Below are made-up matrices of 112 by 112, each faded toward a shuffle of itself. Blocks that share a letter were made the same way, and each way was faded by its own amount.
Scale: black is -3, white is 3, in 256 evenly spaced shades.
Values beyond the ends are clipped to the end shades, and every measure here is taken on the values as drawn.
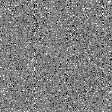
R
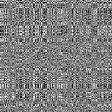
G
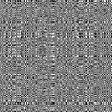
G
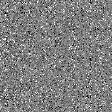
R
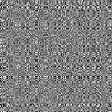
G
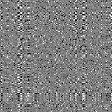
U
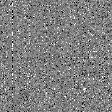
R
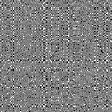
U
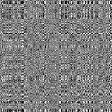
G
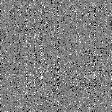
R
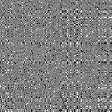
U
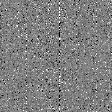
R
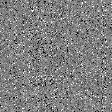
R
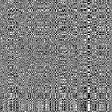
G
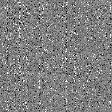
R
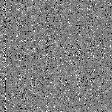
R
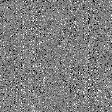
R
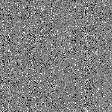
R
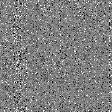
R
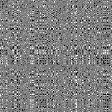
U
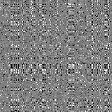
U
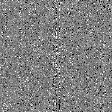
R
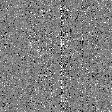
R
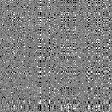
U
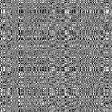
G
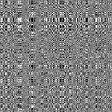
G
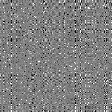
U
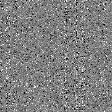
R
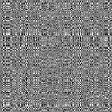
G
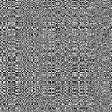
G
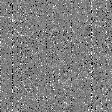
R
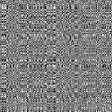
G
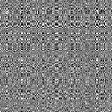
G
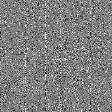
R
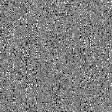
R
